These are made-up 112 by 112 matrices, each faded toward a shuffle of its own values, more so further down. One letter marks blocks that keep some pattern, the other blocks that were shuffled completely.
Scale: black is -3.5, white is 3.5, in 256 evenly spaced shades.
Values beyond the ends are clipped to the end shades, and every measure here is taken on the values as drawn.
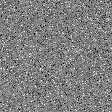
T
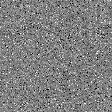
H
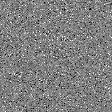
H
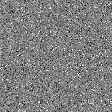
H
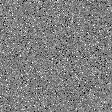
T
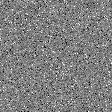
T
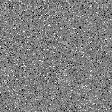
H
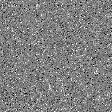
H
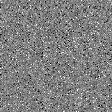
H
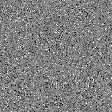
H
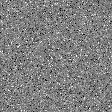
T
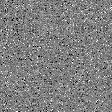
H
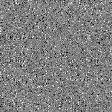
H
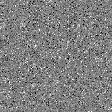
H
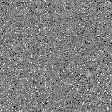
H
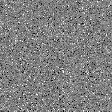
H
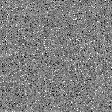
H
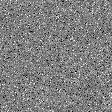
T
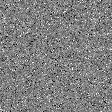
T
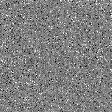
H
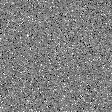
T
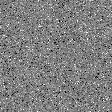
T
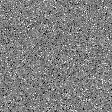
T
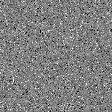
H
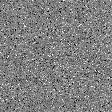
T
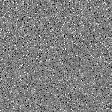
H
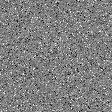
T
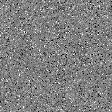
H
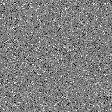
H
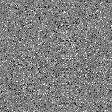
H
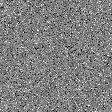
T
